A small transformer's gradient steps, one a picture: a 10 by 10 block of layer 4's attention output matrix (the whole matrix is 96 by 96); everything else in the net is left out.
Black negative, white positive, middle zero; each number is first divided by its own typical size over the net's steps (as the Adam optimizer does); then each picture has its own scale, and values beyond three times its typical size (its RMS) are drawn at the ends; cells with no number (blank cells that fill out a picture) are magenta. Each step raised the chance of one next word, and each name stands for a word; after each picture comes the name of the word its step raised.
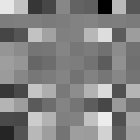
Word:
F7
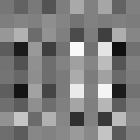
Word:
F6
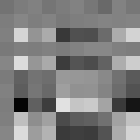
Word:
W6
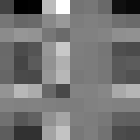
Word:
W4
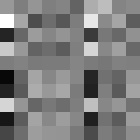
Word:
F7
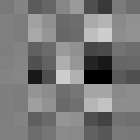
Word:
W4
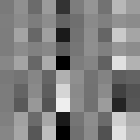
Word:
W6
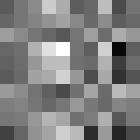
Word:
W4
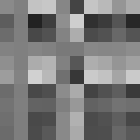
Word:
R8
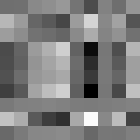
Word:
F6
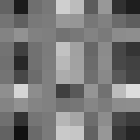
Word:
W4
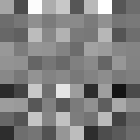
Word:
F7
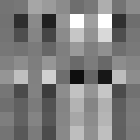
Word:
R8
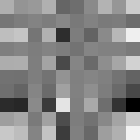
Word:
W6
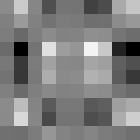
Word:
F6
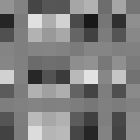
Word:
R8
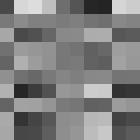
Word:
F7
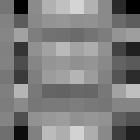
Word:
W4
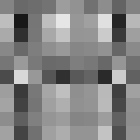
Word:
R8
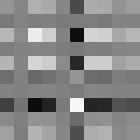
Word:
W6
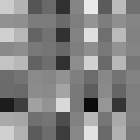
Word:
W6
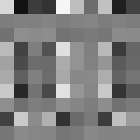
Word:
F6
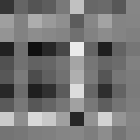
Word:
F6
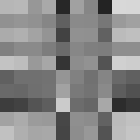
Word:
W6
